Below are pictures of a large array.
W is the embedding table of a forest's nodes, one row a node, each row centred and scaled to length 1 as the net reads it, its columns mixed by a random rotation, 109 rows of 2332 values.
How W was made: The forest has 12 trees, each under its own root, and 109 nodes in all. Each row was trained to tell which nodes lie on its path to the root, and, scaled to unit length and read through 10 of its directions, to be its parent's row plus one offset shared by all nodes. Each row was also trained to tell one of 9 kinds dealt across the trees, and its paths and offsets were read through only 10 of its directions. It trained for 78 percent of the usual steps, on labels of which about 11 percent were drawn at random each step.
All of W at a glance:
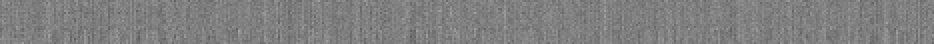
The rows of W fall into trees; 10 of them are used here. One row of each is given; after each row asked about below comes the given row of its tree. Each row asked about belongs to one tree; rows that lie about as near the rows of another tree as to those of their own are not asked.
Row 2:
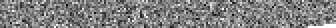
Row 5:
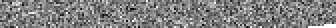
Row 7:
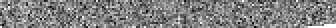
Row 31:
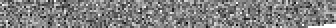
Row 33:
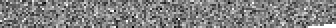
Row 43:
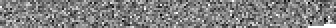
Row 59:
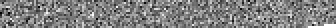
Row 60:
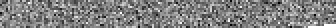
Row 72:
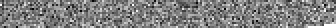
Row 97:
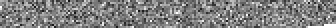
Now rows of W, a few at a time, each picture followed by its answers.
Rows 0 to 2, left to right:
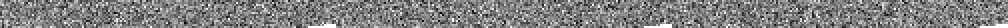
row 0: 43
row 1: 43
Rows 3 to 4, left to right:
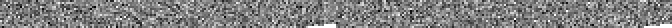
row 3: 33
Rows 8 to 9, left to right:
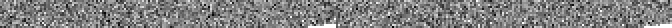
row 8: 2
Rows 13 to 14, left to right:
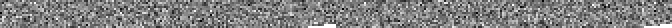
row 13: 60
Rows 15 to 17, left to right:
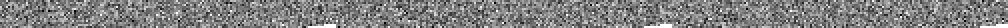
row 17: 5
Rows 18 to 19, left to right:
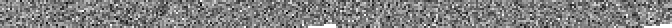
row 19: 59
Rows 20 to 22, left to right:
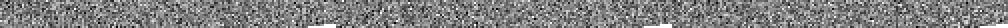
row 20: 33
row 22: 33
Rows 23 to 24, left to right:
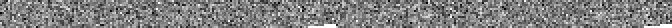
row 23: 60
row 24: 43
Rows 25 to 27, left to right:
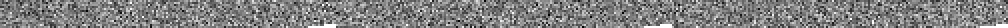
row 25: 33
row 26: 2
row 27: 72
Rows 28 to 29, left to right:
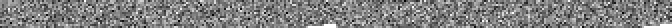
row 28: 2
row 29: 43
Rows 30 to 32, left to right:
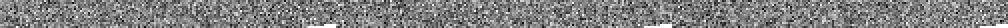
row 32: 33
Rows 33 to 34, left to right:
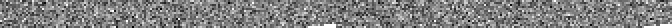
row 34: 33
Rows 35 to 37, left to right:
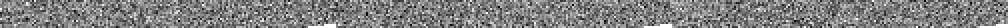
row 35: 59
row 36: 31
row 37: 5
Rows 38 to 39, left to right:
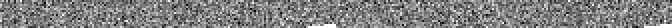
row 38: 97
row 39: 43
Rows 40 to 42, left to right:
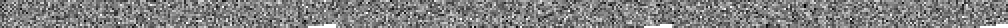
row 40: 72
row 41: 60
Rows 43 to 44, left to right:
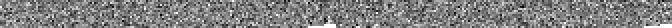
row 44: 97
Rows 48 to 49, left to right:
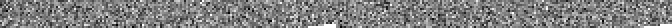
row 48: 33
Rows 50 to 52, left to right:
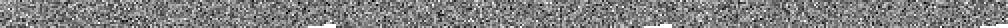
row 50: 5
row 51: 2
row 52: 5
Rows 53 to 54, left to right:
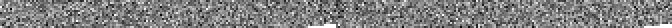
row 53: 43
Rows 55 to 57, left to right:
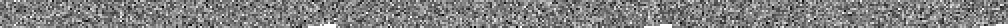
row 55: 43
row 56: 60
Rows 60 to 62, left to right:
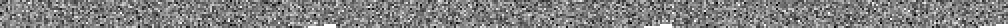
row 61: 7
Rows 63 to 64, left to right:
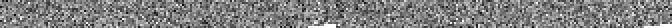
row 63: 60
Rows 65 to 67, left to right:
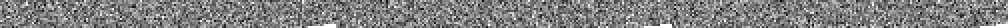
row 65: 33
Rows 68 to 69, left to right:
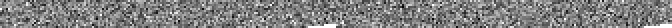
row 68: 59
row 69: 2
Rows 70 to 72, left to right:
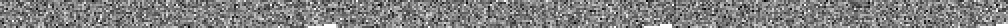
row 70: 59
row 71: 59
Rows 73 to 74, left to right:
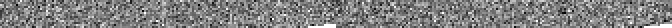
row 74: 33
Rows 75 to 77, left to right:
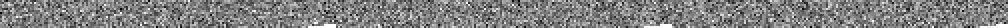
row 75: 60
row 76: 60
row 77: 43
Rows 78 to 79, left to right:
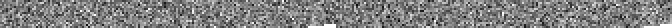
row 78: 60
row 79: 2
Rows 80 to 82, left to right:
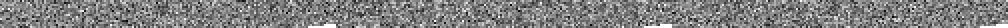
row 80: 5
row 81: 33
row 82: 2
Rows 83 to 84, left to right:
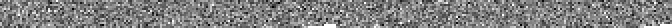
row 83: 5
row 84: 43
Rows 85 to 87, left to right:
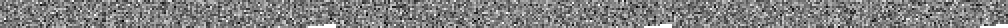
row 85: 2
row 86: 31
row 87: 60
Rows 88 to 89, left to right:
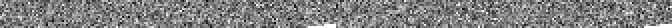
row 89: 60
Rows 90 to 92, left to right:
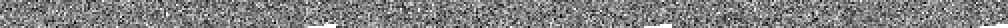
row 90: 43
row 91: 2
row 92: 2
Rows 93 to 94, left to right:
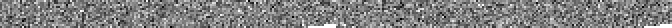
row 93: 5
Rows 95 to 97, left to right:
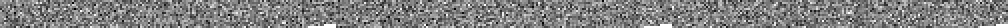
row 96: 2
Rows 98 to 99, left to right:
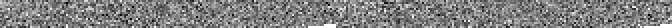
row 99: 5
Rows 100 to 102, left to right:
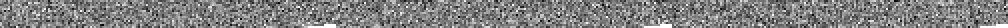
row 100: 5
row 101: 43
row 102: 72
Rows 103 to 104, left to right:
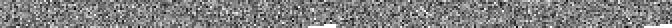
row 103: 5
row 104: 60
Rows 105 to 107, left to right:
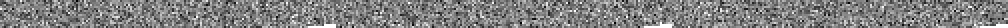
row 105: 33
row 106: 72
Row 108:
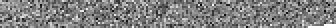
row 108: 5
